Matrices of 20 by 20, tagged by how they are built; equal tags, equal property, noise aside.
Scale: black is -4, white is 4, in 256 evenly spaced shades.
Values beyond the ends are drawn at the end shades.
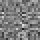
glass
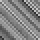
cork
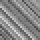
cork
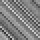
cork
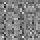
glass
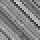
cork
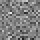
glass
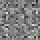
glass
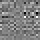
glass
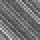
cork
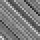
cork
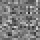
glass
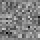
glass
